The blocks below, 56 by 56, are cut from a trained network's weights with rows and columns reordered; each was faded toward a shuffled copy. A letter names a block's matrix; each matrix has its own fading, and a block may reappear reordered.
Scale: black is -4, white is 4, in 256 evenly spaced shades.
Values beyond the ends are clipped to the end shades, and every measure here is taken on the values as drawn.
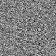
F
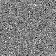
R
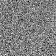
R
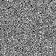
R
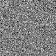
R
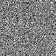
R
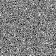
R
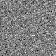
R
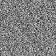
F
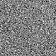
R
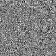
R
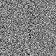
F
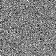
R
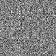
F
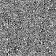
R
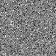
R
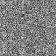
F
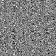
F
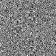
R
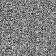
F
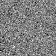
R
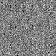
F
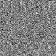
F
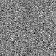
F
